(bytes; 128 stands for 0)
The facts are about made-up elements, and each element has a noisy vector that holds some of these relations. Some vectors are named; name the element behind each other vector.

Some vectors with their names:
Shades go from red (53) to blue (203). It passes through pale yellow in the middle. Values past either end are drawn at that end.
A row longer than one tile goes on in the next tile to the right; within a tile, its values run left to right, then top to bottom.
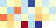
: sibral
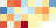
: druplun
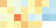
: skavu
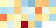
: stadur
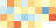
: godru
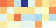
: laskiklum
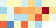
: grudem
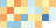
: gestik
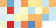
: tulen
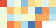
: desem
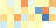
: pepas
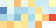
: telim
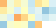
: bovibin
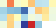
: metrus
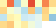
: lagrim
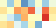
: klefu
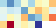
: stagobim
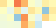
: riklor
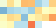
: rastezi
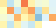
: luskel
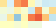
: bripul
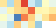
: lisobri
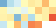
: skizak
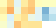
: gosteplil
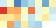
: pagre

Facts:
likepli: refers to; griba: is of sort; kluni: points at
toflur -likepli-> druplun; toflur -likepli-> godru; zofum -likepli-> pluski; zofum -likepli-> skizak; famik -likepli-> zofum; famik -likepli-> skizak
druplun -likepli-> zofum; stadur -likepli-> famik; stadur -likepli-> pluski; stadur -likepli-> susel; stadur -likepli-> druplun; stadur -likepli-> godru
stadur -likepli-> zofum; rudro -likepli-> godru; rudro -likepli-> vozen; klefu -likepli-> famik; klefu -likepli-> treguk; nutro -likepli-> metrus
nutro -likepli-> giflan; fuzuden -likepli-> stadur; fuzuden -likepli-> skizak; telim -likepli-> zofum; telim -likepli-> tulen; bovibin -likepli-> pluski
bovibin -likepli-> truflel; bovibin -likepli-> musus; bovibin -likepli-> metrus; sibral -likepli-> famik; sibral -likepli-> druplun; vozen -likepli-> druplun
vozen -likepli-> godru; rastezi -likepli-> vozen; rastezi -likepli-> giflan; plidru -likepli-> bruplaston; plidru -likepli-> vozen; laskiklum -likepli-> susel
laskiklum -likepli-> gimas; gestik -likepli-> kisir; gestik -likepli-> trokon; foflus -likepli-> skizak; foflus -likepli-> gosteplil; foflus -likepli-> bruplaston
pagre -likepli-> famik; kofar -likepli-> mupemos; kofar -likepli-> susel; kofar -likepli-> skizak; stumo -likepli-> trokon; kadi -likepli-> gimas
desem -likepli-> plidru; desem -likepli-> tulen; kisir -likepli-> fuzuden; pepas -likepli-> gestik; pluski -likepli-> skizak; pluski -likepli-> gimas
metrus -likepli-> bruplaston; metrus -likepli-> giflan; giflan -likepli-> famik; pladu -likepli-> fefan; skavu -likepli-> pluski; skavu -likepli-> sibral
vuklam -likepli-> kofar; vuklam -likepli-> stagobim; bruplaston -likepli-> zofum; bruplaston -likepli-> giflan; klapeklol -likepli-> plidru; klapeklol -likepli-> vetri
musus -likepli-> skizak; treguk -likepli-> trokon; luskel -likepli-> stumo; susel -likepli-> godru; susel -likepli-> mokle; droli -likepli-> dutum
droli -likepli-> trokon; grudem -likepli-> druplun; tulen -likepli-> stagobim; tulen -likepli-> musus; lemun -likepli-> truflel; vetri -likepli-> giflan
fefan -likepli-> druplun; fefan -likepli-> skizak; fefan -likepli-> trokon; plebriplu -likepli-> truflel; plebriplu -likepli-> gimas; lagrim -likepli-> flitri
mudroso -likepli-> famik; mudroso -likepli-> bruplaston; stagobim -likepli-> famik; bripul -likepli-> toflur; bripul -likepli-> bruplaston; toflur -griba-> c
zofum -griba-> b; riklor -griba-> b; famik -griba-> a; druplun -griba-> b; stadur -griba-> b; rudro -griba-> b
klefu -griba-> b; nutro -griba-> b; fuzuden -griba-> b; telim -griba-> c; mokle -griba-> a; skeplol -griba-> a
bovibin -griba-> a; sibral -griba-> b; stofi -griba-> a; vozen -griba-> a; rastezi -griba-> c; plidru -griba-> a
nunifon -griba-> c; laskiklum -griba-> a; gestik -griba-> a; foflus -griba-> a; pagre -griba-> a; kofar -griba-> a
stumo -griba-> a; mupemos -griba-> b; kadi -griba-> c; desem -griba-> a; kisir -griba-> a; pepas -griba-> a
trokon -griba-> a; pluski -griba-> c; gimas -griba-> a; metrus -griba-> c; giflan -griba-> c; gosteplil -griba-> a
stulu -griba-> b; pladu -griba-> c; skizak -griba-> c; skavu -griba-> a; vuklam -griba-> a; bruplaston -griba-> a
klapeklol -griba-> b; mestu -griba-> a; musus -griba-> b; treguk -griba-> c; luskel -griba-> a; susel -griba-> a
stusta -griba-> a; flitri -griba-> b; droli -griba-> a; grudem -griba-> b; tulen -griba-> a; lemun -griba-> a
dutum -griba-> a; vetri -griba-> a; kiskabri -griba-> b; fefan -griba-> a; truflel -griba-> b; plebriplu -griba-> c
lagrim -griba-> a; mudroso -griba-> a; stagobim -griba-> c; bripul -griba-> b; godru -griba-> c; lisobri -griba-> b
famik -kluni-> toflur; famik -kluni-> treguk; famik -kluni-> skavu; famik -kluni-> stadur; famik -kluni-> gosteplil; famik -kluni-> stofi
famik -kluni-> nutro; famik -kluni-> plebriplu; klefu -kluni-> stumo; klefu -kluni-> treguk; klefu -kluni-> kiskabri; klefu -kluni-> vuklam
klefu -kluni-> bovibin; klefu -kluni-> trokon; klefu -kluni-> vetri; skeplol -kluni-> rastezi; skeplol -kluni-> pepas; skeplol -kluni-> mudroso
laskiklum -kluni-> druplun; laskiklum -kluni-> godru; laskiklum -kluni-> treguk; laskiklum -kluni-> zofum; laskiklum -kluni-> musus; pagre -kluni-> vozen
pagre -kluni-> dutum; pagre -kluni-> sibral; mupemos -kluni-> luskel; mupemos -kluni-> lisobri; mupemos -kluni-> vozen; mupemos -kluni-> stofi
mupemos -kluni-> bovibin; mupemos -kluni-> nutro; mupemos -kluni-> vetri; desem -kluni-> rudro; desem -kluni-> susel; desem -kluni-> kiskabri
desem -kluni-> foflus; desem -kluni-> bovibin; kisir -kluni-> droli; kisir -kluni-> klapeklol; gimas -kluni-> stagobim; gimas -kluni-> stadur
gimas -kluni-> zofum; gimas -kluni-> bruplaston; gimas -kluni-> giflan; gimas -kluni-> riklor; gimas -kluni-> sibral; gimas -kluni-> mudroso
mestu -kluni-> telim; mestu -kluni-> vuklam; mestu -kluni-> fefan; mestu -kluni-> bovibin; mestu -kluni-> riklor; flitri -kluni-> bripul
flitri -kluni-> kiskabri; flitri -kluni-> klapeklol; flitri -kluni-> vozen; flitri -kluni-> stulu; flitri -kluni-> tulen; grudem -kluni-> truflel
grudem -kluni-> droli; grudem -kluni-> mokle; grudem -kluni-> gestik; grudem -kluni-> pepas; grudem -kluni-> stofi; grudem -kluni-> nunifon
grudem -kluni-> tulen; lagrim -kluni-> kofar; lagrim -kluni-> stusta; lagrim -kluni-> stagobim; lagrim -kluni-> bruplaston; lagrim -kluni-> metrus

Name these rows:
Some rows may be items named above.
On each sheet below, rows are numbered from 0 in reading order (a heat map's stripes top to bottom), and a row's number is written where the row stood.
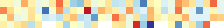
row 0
dutum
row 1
gimas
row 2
sibral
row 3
fefan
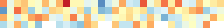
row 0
rudro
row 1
vetri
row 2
skeplol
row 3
mestu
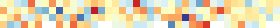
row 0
skeplol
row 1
toflur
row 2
luskel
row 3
musus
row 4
lemun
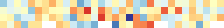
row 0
pladu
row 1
klefu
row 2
musus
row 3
vuklam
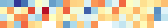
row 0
famik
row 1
fefan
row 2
mokle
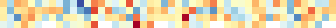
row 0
truflel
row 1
pluski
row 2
zofum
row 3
susel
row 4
nunifon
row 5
truflel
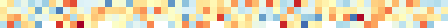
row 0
mudroso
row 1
druplun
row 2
kisir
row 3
skizak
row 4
stusta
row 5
treguk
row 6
fuzuden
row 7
nutro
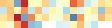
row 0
vozen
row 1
riklor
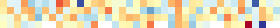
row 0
luskel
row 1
laskiklum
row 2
foflus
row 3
plidru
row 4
sibral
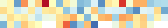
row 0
kofar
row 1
giflan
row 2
bruplaston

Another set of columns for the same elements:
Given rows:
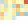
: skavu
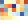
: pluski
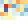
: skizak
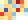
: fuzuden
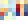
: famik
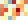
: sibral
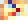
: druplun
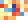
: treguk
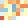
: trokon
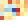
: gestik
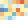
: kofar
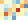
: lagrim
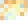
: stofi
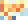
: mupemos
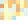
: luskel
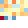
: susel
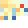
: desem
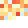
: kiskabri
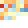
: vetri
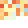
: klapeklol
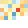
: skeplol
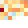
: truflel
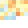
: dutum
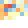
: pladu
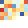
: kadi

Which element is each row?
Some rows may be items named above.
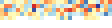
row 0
pladu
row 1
skizak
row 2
gimas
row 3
pluski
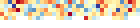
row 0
zofum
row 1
kofar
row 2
toflur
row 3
fefan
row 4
fuzuden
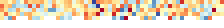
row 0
rastezi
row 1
vetri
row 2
dutum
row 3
druplun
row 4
giflan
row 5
laskiklum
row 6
rudro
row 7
mudroso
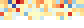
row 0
musus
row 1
luskel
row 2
godru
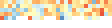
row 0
plidru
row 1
pepas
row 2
vuklam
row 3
riklor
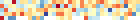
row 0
vozen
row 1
laskiklum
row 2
nutro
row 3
foflus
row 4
telim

